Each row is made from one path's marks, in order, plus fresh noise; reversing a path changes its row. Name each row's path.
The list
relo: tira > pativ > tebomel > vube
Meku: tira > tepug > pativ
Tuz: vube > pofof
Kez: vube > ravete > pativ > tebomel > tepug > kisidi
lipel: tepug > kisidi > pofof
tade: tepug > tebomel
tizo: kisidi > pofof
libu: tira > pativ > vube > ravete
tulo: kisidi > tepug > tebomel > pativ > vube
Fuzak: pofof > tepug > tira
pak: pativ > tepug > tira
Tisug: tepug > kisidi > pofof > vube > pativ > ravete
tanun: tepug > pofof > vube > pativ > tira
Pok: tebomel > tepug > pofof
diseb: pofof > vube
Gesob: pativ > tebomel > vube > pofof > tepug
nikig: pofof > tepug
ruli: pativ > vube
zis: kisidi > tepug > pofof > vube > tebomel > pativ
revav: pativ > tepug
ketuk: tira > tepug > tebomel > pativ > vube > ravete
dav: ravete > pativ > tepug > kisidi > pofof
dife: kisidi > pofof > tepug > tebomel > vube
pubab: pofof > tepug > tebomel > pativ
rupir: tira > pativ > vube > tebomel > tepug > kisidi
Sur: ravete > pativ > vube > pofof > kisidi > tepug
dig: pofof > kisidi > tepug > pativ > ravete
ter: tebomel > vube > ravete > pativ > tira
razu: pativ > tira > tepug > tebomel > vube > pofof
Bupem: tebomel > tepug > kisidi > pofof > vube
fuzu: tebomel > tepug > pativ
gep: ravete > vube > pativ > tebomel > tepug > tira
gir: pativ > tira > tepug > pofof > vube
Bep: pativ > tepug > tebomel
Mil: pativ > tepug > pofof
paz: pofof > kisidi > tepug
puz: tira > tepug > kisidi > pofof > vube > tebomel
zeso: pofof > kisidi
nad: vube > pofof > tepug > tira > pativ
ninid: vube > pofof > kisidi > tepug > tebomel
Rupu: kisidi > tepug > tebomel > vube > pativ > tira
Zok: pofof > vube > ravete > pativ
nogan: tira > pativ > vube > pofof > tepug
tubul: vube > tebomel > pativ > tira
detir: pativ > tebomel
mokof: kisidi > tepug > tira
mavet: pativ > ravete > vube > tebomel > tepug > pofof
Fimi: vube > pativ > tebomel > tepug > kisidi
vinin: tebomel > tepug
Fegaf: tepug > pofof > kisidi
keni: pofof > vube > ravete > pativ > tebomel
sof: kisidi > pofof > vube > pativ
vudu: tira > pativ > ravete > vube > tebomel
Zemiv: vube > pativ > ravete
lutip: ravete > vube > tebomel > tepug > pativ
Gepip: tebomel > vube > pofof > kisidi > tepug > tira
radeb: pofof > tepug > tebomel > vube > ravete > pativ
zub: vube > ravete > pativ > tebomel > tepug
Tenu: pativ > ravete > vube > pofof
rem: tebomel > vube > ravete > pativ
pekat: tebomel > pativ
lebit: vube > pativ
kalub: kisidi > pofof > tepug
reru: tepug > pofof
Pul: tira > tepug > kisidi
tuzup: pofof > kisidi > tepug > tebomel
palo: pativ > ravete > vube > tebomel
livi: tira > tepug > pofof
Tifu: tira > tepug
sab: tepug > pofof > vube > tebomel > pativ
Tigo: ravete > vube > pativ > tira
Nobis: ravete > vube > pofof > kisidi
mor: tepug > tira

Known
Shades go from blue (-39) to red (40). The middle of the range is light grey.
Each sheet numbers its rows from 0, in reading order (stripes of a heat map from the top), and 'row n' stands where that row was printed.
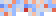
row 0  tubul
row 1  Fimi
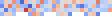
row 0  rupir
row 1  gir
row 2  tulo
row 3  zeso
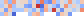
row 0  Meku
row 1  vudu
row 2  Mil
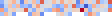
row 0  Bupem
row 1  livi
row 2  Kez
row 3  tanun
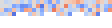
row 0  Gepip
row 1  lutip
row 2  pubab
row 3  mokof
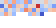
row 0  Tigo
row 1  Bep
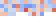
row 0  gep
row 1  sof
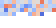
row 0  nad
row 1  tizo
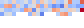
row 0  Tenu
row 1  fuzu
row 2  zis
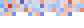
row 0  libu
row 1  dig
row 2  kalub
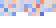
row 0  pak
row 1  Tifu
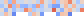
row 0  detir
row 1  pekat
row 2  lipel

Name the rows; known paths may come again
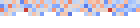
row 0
Zok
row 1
lebit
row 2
Pul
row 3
dav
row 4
Nobis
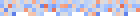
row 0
revav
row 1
gep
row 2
Tenu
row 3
paz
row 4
detir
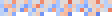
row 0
Fuzak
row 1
nikig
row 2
kalub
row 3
lipel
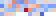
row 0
mavet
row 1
ninid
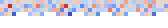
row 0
tade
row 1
ruli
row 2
razu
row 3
vinin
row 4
Mil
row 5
Meku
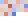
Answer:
ketuk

